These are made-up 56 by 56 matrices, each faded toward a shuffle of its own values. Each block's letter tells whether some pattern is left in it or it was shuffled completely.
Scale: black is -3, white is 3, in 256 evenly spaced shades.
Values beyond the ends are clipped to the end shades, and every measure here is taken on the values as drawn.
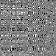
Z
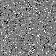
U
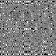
Z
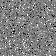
U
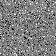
U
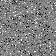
U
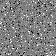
U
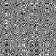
Z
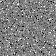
U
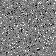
U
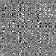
Z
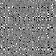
Z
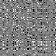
Z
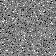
U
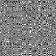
Z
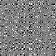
Z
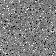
U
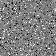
U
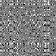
Z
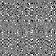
Z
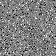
U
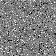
U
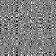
Z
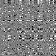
Z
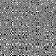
Z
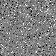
U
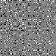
Z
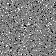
U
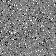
U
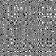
Z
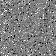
U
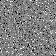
U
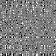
Z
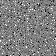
U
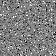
U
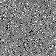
U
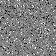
U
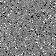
U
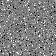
U
